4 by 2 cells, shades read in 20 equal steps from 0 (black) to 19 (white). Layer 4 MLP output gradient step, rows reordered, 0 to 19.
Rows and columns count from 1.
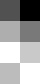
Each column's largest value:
19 19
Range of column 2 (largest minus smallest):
19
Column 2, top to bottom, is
0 9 15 19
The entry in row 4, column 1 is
14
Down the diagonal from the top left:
6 9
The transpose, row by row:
6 13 19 14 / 0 9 15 19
